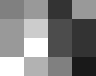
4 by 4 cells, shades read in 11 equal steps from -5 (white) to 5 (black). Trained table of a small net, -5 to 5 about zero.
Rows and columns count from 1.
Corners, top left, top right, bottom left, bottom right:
0 -1 -5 4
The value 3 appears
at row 1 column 3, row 2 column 4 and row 3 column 4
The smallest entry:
-5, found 2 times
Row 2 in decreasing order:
3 2 -1 -3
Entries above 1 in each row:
1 2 2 1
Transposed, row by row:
0 -1 -1 -5 / -1 -3 -5 -2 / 3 2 2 0 / -1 3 3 4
